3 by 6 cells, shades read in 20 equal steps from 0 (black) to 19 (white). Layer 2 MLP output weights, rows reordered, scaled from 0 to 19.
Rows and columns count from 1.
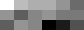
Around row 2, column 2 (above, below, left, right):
14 11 11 10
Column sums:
37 32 33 24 22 23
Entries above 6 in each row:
6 6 3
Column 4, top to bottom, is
13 11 0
